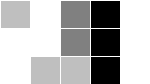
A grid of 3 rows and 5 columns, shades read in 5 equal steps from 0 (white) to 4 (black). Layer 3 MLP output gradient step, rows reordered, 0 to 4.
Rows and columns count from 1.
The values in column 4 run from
4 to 4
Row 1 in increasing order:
0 0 1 2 4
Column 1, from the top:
1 0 0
